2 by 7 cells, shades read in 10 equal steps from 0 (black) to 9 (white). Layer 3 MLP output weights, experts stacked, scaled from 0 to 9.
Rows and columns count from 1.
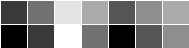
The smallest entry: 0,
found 2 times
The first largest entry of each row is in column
3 3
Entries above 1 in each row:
7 5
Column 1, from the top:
2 0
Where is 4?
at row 1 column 2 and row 2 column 4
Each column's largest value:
2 4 9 6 3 5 6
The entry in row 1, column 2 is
4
